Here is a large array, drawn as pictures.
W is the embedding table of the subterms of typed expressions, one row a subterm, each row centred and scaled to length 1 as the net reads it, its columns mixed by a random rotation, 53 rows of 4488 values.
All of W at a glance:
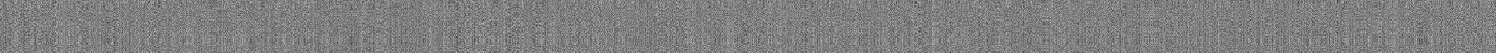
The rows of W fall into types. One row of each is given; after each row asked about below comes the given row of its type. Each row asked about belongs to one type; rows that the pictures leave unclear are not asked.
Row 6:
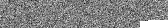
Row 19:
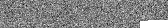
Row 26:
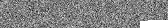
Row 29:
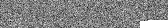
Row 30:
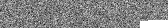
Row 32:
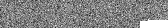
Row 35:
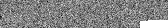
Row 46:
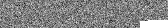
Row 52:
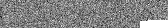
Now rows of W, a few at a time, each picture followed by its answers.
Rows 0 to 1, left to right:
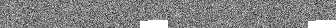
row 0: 32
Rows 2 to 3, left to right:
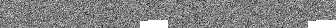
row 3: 6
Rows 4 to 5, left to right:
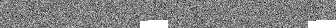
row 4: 26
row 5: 6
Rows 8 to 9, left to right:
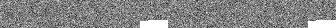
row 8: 30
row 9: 26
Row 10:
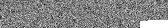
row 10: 35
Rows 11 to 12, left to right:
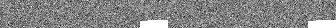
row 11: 52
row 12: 26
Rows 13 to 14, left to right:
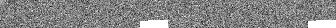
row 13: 6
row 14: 35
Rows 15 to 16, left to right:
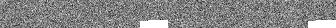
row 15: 6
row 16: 26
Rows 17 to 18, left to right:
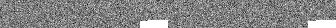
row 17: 52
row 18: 46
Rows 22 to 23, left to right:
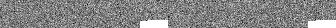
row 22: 52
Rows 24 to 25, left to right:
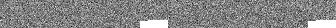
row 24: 46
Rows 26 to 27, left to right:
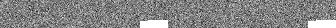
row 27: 32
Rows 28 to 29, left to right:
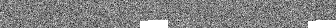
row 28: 30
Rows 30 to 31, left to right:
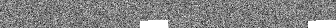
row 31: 35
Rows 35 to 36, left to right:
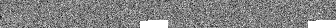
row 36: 19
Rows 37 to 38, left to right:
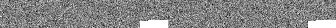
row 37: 6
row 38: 35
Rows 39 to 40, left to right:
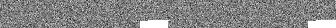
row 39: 19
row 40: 46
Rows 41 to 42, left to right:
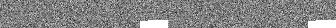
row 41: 19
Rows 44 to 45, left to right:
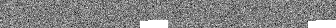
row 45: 19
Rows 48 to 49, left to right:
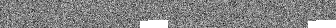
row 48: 32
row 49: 46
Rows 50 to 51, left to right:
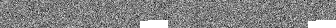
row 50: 26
